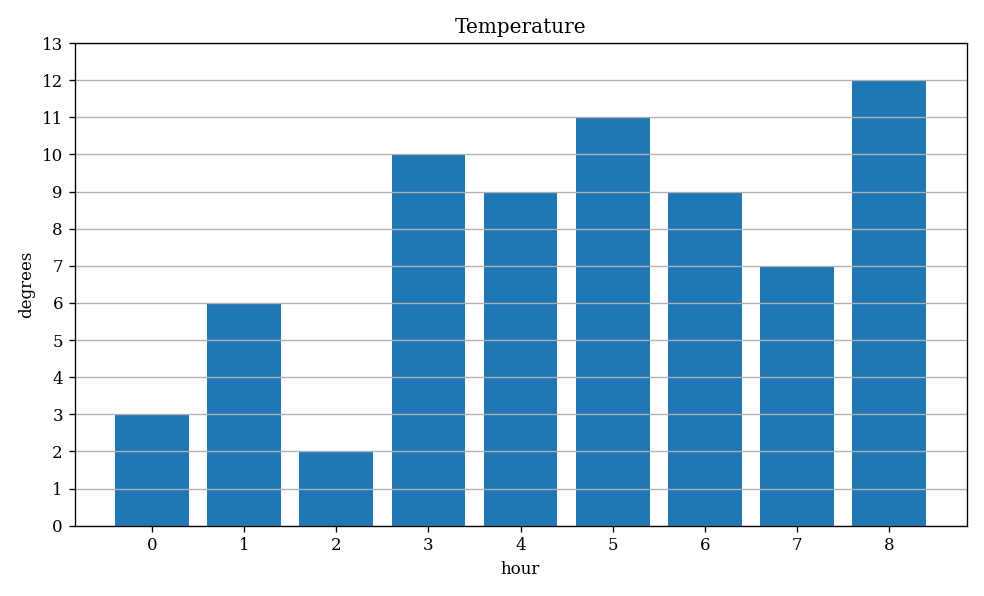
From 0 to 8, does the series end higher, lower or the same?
higher
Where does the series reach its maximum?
8
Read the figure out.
Title: Temperature
x-axis: hour, ticks 0 1 2 3 4 5 6 7 8
y-axis: degrees, ticks 0 1 2 3 4 5 6 7 8 9 10 11 12 13
Values:
3 6 2 10 9 11 9 7 12
